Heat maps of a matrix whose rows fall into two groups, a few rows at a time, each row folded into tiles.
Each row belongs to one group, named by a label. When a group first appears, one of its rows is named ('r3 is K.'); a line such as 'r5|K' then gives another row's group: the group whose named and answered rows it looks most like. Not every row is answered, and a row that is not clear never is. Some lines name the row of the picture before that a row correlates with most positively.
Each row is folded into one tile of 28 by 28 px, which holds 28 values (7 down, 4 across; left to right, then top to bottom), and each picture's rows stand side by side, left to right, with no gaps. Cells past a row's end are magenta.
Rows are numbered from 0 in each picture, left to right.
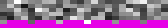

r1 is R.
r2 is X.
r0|R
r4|R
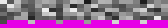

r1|R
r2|R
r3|X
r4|X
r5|X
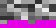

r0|R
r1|R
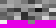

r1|X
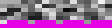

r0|X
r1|R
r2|X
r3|R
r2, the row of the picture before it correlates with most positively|1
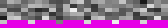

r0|X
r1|X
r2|R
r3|X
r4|X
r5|X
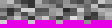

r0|X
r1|X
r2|X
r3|R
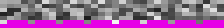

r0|X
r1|R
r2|R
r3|R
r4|X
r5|X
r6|R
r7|R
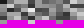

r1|X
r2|R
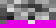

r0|R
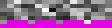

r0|R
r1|R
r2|R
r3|X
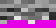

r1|X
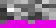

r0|R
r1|R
